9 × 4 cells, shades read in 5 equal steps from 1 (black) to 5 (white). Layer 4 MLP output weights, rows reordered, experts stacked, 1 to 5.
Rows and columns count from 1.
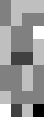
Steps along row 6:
same up down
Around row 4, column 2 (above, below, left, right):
3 2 4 3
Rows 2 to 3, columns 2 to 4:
4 3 3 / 3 3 5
